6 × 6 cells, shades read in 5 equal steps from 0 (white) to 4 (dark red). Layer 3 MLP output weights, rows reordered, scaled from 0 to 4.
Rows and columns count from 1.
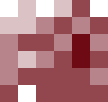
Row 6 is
3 0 3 3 3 3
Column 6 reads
0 3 2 3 2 3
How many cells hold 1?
5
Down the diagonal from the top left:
0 1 3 3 3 3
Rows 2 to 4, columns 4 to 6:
3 2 3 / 2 4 2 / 3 4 3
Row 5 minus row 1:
2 2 3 2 0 2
